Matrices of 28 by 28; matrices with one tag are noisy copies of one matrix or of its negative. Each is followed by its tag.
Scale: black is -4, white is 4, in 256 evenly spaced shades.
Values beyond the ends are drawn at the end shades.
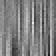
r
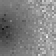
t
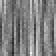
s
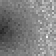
t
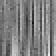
r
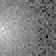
t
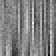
r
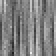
s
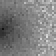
t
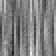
s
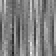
s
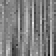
r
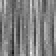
s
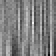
r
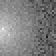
t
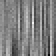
r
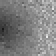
t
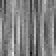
s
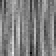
s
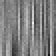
r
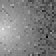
t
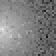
t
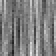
s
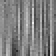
r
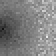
t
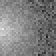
t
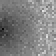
t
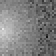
t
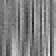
r
